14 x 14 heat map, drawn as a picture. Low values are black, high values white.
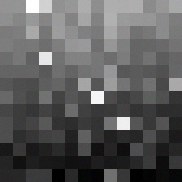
Stripes: none. Roughest part: centre. Slope: up to the top.
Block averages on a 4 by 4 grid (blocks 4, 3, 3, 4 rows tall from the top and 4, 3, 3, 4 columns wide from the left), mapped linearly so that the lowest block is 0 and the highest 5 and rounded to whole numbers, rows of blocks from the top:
5 5 5 4 / 3 4 4 3 / 2 1 3 1 / 0 0 0 0
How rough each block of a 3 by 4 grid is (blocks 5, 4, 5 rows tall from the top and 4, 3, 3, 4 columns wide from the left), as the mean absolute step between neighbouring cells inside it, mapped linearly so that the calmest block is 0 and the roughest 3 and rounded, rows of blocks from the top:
1 0 0 0
0 1 3 1
0 1 2 1
